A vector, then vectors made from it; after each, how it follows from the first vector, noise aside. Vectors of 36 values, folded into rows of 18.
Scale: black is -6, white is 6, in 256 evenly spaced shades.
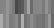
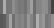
wrapped around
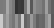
scaled up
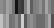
scaled up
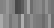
copied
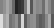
scaled up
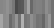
copied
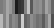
scaled up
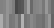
copied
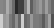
scaled up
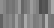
wrapped around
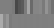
partly zeroed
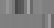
partly zeroed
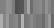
copied
